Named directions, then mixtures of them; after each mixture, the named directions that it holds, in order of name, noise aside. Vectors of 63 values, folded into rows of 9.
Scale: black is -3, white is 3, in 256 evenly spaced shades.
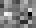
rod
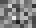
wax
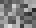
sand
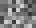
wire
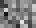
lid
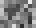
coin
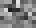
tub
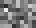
coin, lid, tub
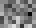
coin, sand, wire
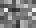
lid, sand, tub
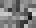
coin, rod, wax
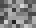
lid, wire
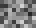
lid, wire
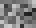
sand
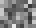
coin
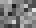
sand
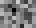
coin, tub, wire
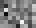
lid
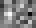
coin, rod, wire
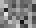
lid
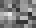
rod, wax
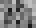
coin, lid, wire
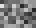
sand
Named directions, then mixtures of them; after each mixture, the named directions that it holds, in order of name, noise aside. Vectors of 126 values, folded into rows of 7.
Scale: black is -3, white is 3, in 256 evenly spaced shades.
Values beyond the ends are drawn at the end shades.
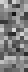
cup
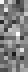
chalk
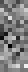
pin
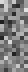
chalk, cup, pin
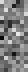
chalk, cup, pin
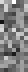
chalk, cup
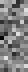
chalk, cup, pin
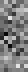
cup, pin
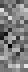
pin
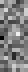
chalk, pin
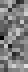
chalk, pin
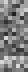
cup, pin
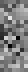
pin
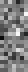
chalk, cup, pin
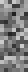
cup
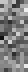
chalk, cup, pin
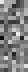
chalk, cup, pin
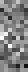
pin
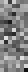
cup, pin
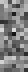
cup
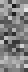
cup, pin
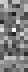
cup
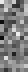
chalk, cup, pin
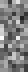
chalk, cup, pin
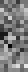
pin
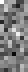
chalk, cup
